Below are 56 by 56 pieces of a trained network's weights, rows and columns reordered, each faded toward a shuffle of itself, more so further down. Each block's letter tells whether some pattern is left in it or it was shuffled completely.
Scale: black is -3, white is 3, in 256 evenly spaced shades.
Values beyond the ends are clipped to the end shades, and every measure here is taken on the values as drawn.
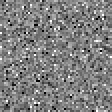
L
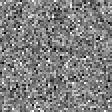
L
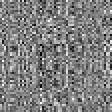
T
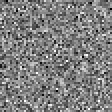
L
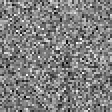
L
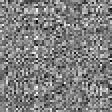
T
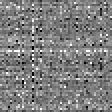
T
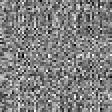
T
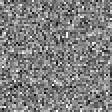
L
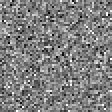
L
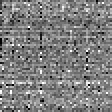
T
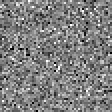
L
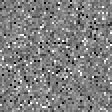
L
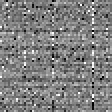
T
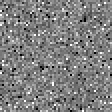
L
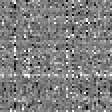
T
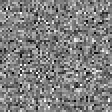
T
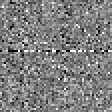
T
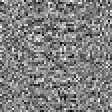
T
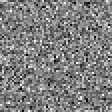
L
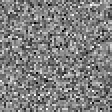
L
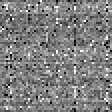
T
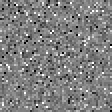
L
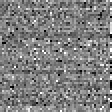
T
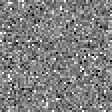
L
